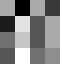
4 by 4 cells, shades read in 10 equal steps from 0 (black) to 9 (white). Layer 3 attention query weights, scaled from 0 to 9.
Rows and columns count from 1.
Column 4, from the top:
2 6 6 5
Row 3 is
4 7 3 6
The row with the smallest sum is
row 1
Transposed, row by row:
6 1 4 3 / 0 8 7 9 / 6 3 3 4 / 2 6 6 5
